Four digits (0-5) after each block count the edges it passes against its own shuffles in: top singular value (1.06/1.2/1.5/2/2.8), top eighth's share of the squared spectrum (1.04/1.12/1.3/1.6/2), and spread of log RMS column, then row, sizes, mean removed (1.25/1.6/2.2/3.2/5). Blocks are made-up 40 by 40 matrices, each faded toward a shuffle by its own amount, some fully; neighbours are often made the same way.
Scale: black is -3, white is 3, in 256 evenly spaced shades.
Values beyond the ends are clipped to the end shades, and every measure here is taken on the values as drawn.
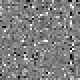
2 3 1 1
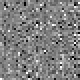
3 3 2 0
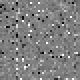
2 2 1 0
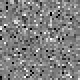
2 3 1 0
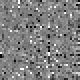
2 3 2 1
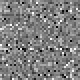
2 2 0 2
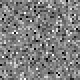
0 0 0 0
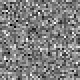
2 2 0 0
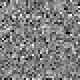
3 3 0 1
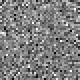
1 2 1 0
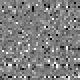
4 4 1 2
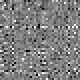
4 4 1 2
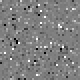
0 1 0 0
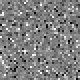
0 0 0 0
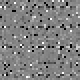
3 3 1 2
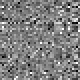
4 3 2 2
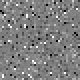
0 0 0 0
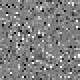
1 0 0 0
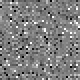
3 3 1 0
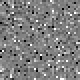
2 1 0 0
